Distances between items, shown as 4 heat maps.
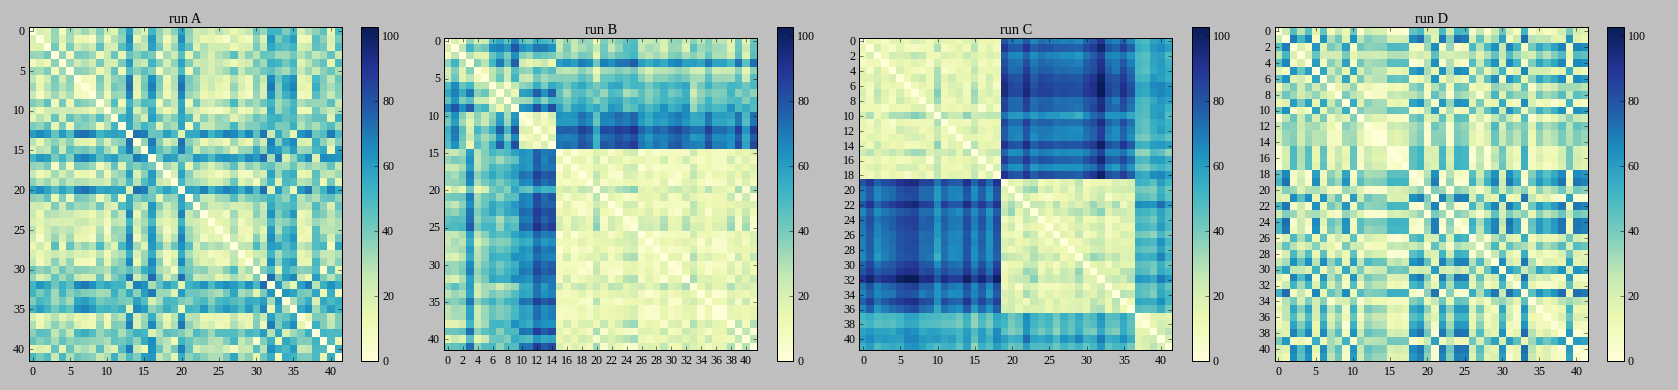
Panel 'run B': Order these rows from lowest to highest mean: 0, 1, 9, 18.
18, 0, 1, 9
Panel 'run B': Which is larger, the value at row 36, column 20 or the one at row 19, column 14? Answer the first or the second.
the second
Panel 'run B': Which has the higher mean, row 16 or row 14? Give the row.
14
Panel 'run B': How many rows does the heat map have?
42
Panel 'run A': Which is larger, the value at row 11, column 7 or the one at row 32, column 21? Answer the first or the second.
the second
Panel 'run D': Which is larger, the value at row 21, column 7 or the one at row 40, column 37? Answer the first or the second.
the first
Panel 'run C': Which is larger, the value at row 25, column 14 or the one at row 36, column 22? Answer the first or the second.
the first
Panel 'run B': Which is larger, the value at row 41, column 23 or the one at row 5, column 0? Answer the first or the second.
the second
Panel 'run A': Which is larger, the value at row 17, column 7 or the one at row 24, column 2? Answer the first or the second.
the first
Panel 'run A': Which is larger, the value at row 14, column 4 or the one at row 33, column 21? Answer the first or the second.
the second
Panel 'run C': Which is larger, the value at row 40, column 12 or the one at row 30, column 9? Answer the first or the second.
the second
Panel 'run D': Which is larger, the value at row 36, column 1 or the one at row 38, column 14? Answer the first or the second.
the second
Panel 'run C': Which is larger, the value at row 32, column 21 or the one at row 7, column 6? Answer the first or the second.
the first
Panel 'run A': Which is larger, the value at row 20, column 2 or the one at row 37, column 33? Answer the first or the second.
the first
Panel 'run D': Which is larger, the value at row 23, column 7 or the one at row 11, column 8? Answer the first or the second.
the second
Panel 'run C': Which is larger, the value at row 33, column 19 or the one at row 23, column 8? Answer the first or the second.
the second
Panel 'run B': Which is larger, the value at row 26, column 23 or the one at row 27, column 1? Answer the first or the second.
the second
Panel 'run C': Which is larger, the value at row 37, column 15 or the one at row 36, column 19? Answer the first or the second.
the first
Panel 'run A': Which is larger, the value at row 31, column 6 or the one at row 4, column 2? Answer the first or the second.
the first
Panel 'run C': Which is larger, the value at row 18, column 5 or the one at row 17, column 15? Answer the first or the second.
the second
